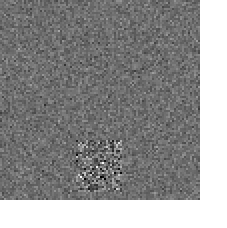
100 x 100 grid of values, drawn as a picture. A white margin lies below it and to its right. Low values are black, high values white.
Odd patch: rougher, in the bottom middle. Roughest part: bottom middle. Mirror symmetry: none. Slope: none. Odd rows or columns: none. Histogram: heavy tails on both sides.
